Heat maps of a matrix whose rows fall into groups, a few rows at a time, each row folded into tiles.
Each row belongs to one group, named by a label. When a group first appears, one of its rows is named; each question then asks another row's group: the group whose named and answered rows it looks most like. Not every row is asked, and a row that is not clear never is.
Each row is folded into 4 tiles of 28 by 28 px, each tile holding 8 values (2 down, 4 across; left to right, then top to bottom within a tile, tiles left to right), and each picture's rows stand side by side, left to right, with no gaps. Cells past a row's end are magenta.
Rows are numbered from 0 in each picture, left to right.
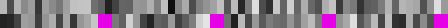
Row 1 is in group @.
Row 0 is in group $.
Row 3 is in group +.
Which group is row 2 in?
@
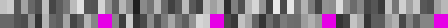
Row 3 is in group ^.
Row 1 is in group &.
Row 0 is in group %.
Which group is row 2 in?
@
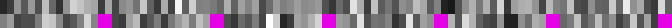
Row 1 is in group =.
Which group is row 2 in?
$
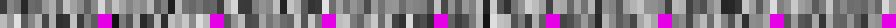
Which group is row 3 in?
+
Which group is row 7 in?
%
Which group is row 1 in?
=
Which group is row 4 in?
$
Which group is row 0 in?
+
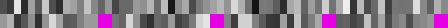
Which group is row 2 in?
^
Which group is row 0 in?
$
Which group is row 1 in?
@
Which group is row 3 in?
%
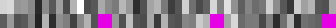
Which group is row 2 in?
%
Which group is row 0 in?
%
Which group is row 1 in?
&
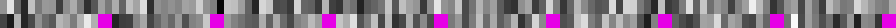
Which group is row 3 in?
+
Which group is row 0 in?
&
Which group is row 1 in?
$
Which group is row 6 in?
$
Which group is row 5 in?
^
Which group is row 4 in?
%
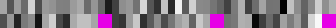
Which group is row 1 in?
=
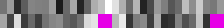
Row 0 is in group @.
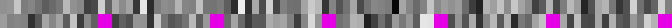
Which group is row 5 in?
&
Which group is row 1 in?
$
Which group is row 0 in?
^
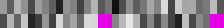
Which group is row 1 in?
+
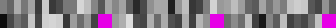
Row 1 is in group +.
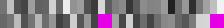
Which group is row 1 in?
@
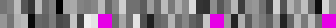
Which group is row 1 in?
^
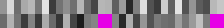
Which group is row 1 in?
@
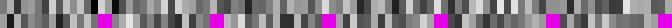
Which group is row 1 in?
+
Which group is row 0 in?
@
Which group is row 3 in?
&
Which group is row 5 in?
$
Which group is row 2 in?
+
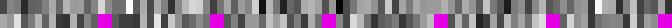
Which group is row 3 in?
@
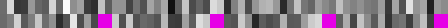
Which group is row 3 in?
%
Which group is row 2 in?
&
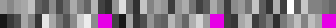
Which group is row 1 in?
&
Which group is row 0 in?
$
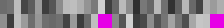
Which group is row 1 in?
&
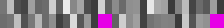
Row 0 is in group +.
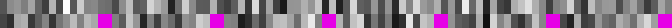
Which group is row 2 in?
$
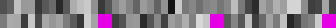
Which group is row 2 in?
^
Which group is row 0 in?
$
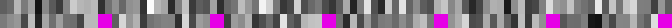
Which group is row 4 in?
+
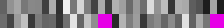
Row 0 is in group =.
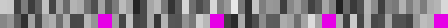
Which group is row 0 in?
%
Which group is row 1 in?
&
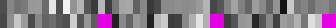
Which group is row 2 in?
=
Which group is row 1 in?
$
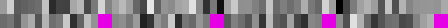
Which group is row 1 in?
^
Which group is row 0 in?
%
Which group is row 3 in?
@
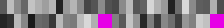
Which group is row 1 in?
&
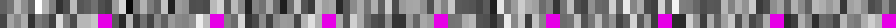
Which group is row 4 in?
^
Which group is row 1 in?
@
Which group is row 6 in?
^
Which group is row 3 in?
@
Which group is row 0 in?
&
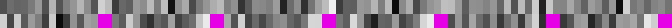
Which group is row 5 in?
=
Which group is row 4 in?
%
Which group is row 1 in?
@
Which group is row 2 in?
@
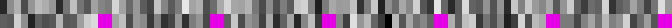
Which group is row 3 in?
^
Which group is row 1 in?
%
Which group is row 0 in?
&
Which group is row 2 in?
%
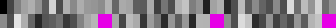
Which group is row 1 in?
^
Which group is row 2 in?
=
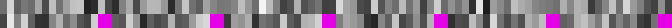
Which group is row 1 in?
&
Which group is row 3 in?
^
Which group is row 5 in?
^
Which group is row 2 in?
&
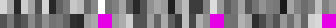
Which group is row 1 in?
+
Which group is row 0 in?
%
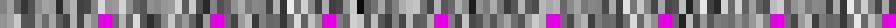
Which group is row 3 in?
^
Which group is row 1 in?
^
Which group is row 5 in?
=
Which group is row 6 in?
@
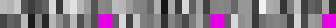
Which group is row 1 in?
%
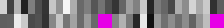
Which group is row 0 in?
^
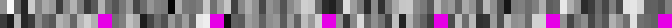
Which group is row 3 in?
^
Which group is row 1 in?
=
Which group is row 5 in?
^
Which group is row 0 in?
&
